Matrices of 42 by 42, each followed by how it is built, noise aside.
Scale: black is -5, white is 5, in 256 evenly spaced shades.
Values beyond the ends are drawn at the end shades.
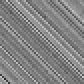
Toeplitz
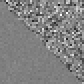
upper triangular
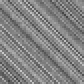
Toeplitz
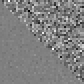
upper triangular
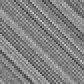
Toeplitz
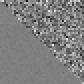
upper triangular
